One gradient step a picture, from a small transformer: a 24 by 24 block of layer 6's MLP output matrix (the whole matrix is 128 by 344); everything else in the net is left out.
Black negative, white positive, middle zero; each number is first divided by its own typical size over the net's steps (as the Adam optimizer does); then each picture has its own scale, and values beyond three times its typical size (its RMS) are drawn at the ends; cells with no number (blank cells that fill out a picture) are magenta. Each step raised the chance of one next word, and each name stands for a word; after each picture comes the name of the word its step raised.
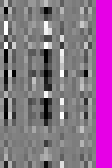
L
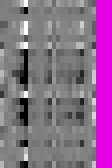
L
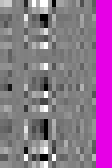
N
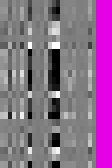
L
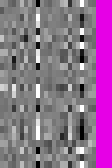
N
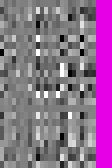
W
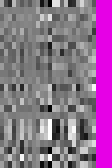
N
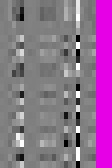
W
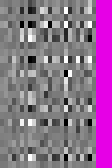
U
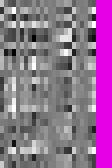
U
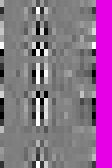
L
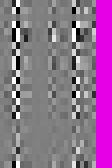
U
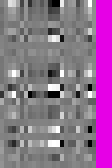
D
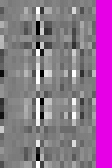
L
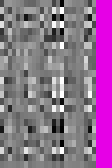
U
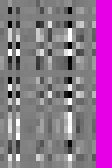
U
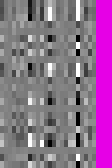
W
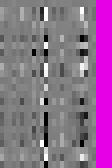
W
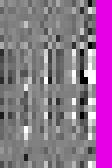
L
